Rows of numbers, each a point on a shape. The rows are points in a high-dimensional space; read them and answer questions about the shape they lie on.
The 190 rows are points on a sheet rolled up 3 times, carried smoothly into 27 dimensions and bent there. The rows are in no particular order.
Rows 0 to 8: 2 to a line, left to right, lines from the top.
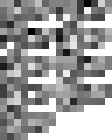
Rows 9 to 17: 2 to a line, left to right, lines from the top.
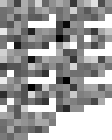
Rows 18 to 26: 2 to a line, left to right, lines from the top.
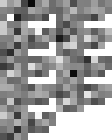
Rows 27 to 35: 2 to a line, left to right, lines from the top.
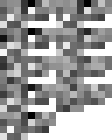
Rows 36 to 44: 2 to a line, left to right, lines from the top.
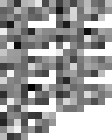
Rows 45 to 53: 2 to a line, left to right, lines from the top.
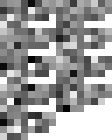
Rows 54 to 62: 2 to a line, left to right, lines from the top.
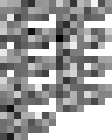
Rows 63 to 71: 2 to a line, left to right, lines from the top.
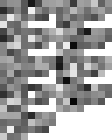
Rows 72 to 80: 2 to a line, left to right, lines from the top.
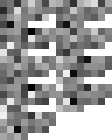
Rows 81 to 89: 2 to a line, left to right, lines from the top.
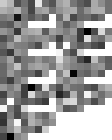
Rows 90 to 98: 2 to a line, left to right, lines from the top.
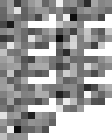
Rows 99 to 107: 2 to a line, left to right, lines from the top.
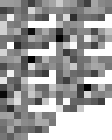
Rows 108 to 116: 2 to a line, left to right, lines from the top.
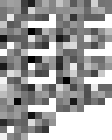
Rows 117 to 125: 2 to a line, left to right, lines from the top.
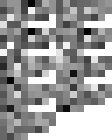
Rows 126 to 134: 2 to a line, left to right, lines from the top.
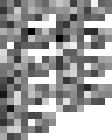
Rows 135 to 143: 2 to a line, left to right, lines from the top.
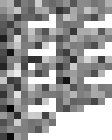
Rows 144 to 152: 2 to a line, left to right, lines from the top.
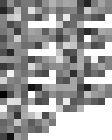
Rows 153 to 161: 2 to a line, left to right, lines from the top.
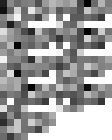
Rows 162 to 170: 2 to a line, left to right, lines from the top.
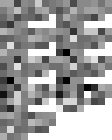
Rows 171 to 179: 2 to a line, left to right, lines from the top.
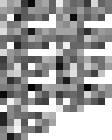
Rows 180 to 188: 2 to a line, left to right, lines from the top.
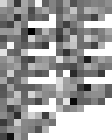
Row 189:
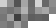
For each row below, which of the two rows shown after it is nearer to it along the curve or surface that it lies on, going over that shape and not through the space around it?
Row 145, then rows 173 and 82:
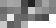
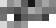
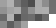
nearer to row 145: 82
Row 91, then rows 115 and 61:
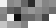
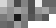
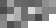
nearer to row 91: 115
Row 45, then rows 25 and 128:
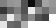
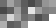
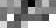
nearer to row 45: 128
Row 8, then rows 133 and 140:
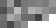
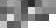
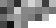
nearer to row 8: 133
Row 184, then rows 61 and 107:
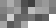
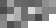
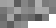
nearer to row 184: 107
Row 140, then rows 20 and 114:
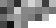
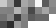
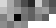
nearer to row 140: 20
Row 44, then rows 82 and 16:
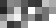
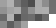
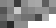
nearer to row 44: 16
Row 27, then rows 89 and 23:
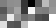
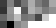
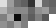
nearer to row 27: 23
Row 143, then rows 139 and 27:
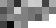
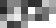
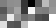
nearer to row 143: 139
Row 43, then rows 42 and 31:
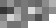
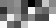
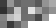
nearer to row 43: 31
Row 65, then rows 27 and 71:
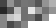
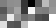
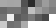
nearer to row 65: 27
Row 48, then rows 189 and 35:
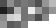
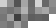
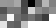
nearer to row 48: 35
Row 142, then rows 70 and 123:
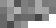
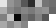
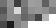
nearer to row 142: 123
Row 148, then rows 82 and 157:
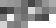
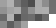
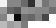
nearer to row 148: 82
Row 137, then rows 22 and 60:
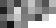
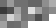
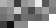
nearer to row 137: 60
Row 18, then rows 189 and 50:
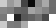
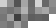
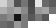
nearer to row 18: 50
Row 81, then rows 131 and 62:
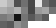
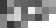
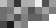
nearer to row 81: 62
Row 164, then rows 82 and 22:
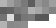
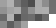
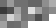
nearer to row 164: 82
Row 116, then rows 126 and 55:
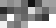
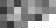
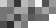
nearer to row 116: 126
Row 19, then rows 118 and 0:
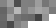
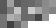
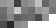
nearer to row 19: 118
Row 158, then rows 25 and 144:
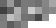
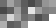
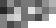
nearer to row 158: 25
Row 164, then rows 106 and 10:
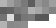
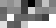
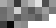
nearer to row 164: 106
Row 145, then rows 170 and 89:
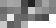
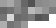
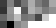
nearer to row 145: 170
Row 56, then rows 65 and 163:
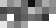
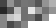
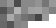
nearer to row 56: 65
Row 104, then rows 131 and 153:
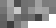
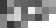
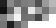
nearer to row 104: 131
